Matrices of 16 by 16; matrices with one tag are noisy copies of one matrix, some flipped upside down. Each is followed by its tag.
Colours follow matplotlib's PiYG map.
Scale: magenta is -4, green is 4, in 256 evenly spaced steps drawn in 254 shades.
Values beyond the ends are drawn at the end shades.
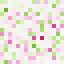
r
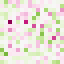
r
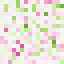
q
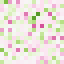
r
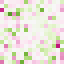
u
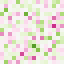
r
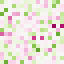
r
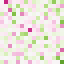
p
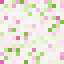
u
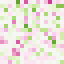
q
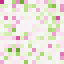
u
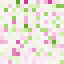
q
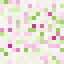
r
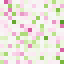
p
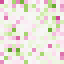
u
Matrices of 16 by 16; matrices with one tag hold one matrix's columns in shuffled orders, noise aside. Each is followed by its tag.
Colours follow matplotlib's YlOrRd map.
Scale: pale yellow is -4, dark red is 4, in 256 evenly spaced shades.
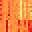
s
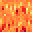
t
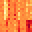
s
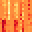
s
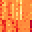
s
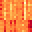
s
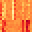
s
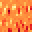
t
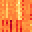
s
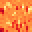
t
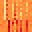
s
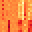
s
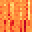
s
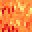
t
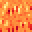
t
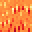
t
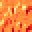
t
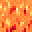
t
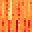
s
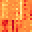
s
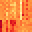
s
